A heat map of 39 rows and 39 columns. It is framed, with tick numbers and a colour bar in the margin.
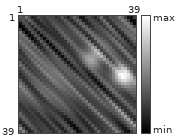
Overall the values sit about 30% of the way up the scale. The values are skewed, with a long tail toward high values. Two bumps rise from the field. The grain runs diagonally down to the right. The ninth with the highest average is the middle right.
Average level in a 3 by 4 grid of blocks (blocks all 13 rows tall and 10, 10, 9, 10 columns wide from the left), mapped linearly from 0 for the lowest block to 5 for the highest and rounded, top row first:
0 0 2 1
2 2 2 5
0 0 0 1
